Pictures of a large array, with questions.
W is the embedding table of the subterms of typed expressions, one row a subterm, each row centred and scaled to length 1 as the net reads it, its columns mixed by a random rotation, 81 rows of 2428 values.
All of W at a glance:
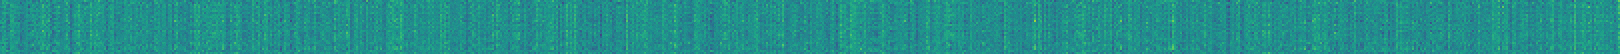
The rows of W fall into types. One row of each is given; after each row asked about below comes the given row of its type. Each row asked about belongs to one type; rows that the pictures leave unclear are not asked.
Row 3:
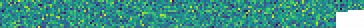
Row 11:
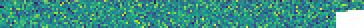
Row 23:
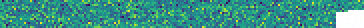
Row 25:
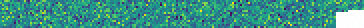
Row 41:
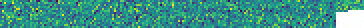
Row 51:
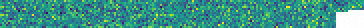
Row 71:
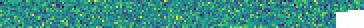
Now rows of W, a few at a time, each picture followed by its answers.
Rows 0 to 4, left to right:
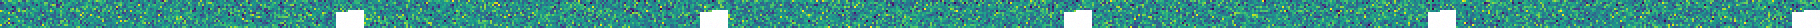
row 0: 71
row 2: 71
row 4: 25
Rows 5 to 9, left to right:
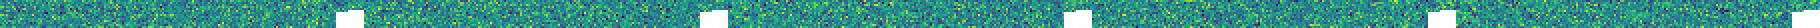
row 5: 51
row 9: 71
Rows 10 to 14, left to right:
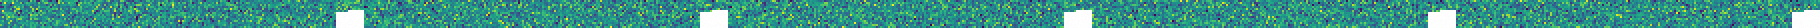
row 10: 41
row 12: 11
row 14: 3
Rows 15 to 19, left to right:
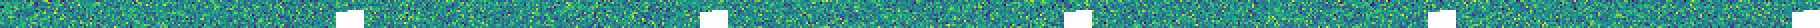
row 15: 11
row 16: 25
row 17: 23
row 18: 71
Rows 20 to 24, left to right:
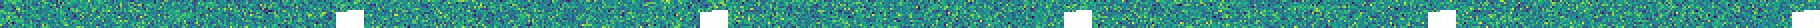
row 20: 71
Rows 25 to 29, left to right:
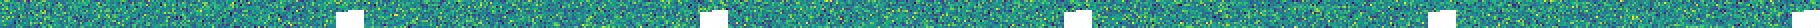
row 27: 23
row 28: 23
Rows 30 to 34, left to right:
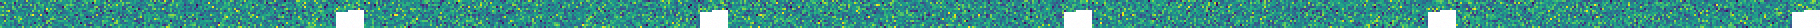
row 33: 41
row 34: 41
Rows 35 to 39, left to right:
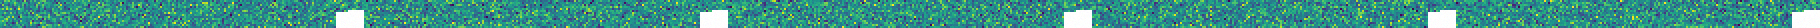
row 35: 25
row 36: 23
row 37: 11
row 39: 71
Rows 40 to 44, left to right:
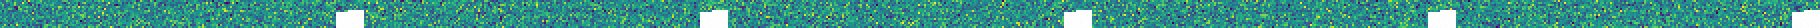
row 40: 23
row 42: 25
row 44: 23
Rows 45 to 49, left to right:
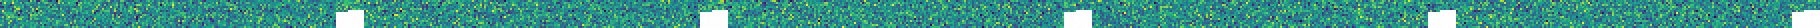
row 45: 41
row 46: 41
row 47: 11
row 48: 25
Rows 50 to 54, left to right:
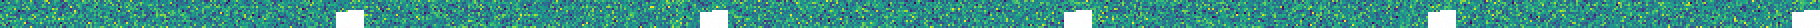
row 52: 23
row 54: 25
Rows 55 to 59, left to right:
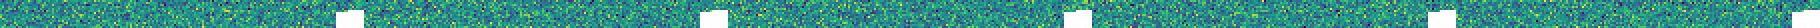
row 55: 23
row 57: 41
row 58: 3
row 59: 71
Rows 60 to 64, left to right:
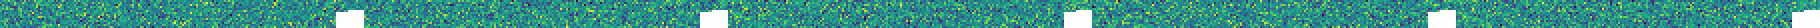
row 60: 25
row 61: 23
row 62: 41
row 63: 11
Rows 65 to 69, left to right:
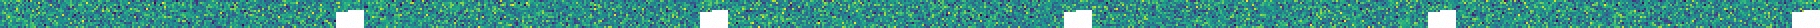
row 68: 51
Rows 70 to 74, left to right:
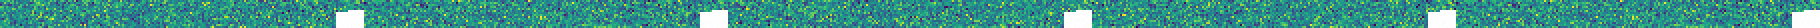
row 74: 71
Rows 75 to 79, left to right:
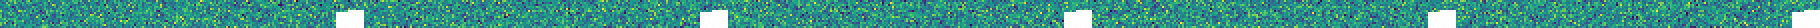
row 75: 71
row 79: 25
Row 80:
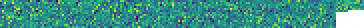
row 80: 41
